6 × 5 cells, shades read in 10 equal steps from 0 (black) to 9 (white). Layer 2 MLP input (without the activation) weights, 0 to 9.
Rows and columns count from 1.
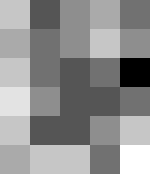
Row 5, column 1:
7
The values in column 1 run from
6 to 8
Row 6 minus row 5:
-1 4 4 -1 2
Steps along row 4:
down down same up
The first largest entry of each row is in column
1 4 1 1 1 5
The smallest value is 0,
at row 3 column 5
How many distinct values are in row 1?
5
